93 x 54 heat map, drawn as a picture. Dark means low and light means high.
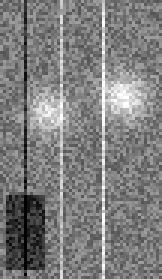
An odd patch, lower than its surroundings, sits in the bottom left. Columns 9, 21 and 35 stand out from the rest. The bottom left is the ninth with the lowest average. Two bumps rise from the field. The halves do not mirror each other. There are no regular stripes.
